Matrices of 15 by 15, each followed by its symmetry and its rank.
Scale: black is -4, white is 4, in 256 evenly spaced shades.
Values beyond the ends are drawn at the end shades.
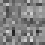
neither, rank three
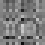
neither, rank two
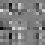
neither, rank two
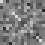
symmetric, full rank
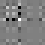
symmetric, rank one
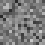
symmetric, full rank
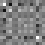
symmetric, rank two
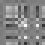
symmetric, rank two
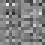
neither, rank three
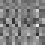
neither, rank two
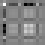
symmetric, rank one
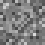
symmetric, full rank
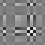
symmetric, rank one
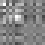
symmetric, rank two
